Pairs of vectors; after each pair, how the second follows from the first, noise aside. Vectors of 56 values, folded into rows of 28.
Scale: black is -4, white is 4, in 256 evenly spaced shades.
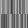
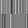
partly zeroed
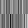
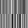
shuffled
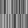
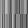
shuffled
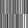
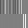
partly zeroed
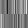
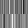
shuffled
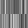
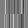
partly zeroed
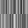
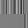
partly zeroed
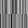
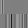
partly zeroed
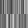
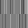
partly zeroed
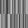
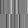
partly zeroed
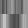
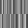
shuffled
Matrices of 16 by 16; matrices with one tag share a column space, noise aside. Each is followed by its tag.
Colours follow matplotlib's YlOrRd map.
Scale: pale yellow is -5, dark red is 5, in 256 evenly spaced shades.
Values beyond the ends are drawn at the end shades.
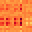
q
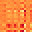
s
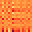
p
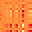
s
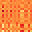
s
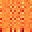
p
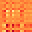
s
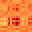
q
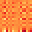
p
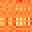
q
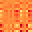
s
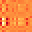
q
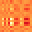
q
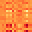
s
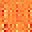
s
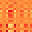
s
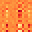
s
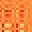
s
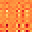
s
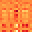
s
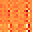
s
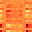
s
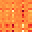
s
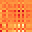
s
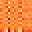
p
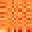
p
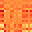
s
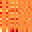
p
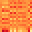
p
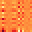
p
